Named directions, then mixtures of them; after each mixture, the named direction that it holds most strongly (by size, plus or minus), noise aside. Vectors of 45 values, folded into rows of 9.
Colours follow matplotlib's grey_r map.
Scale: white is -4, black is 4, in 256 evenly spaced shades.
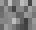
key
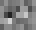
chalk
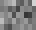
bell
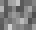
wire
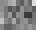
bell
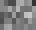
bell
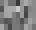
wire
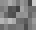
chalk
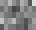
key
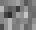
chalk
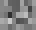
chalk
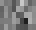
key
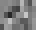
chalk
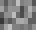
wire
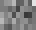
bell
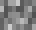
wire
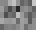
bell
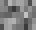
key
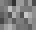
bell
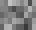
key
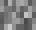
key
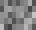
wire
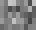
bell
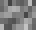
key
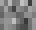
key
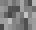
chalk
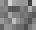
key
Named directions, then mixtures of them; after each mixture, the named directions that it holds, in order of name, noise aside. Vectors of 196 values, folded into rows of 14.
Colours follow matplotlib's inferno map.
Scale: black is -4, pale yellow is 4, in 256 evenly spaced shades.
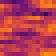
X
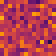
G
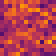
G, X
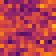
G, X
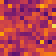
G, X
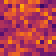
G, X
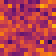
G, X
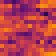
G, X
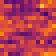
G, X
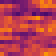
X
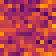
G, X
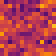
G, X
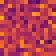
G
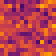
G, X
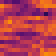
X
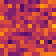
G, X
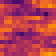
X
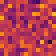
G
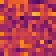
G, X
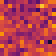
G, X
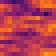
X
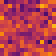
G, X
